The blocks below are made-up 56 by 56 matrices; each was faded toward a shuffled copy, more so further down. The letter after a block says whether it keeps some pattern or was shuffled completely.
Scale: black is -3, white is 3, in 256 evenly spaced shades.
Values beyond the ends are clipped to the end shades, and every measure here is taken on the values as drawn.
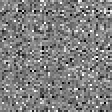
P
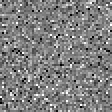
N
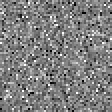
N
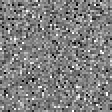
N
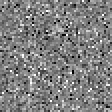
N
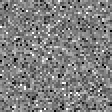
N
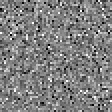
N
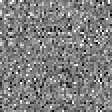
P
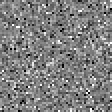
N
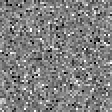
N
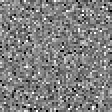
N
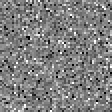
N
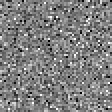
N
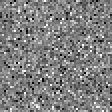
N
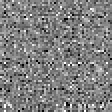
P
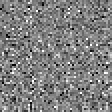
P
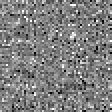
P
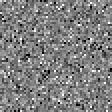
N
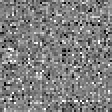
P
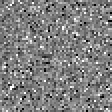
N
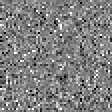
P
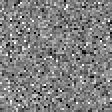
N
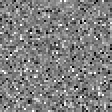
N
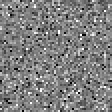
N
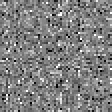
P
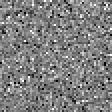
N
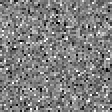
N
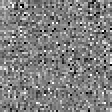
P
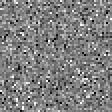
N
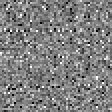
P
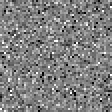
N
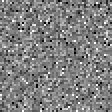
N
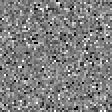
N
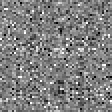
P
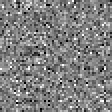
P
